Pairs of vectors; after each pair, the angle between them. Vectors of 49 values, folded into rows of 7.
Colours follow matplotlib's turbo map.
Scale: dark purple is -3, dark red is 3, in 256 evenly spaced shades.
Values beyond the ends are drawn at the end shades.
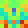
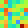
partly aligned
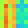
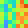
nearly opposite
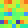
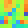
nearly parallel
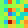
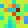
partly opposed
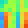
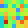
partly aligned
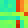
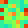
orthogonal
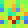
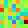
nearly opposite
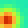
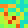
partly aligned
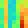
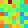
partly opposed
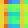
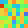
orthogonal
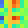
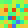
orthogonal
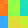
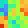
nearly opposite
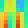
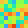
partly opposed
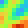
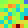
partly aligned
